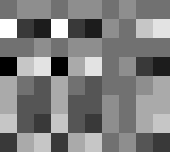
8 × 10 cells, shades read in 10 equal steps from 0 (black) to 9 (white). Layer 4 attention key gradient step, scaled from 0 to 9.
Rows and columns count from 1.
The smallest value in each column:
0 2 1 0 2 1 4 4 2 1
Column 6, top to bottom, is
5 1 5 8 3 3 2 7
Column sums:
38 34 34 38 34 34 35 35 37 38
